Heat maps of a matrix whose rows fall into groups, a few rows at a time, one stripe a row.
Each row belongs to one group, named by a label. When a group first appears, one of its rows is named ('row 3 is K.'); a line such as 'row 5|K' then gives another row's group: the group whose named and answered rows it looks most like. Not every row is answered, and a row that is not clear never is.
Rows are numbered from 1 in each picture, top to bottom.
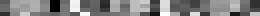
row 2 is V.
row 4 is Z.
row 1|V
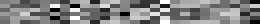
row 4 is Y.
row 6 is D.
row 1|D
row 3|V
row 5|V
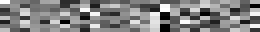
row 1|Y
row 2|D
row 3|Z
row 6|Y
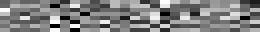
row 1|D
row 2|V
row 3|Y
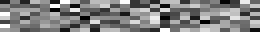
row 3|V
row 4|Y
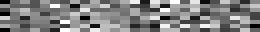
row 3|Z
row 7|D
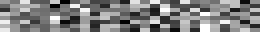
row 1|Y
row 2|V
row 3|Z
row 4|D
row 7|D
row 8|D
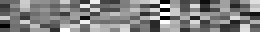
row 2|Z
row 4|D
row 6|Z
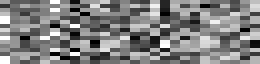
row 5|Y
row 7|V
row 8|Y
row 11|D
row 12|D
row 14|V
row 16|Y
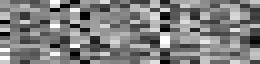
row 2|Y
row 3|V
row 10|D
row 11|D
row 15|Y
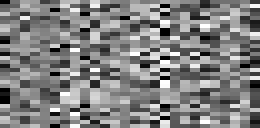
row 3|V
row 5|Y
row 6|D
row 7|D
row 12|Y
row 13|V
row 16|D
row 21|D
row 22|D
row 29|V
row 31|D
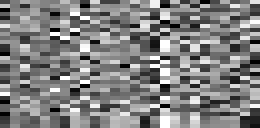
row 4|V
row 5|Z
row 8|V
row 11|D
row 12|Z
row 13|Z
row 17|Y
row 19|D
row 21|Z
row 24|Y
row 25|Z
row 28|V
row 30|D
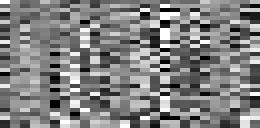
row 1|Y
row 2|D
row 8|Z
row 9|D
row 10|Z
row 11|D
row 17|V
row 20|V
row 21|V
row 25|D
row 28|Z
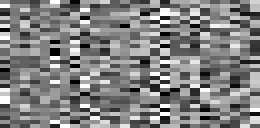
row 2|Y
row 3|Z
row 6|Z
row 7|Y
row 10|Y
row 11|V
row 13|V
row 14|V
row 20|Z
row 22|Z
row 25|Y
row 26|Y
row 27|Z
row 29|D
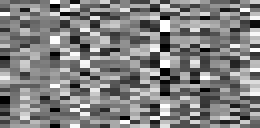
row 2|V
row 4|Y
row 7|D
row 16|Z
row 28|V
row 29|Z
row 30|Y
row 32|V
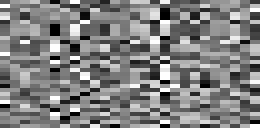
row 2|Y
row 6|Z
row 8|V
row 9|V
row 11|Y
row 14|Y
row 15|V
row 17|D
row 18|V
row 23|D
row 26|Y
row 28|V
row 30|Y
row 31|D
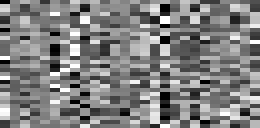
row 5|Z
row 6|Z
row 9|V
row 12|V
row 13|V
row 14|V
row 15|Y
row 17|V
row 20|Y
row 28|Y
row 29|Y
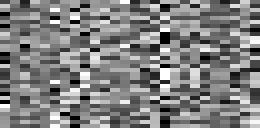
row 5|V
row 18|D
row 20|Z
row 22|Z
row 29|Y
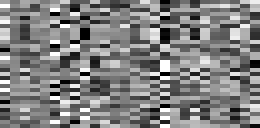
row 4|V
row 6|Y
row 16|D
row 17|D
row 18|Z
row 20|Z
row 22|V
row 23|Y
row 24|V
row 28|Z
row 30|Z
